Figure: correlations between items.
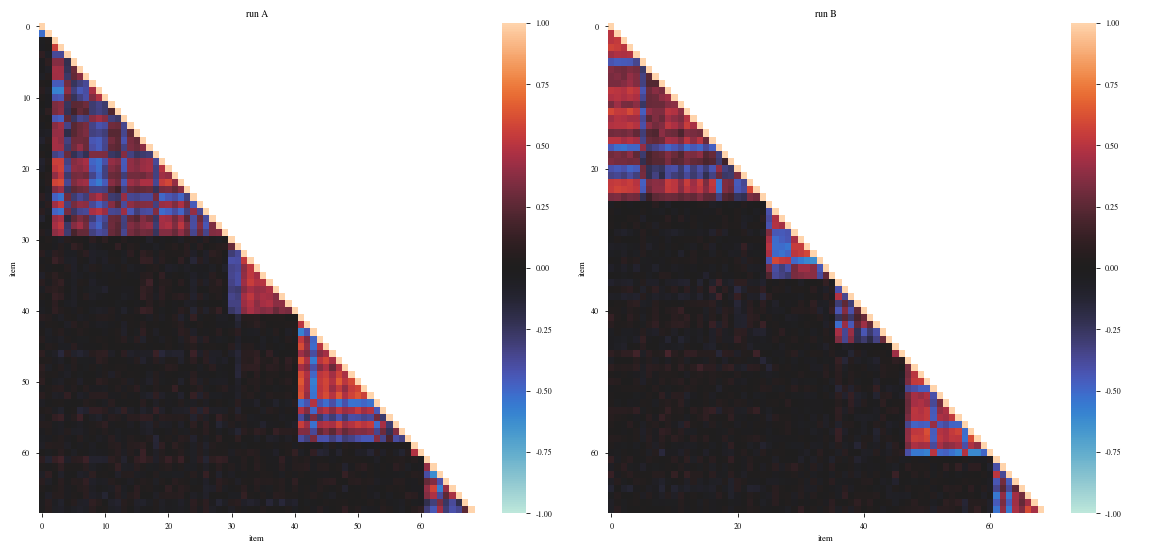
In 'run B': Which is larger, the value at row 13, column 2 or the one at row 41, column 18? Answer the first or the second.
the first
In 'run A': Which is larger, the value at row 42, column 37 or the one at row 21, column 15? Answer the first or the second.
the second
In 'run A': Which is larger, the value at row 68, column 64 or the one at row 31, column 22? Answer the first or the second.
the second
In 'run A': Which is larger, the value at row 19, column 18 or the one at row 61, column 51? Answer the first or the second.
the second
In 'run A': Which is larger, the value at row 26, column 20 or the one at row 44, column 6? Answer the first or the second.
the second
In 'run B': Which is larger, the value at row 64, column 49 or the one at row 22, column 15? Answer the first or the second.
the second
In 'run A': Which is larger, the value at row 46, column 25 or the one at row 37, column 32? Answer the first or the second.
the second
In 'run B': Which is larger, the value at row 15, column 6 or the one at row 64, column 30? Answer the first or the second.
the first
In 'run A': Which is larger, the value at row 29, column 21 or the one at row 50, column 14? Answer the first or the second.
the first
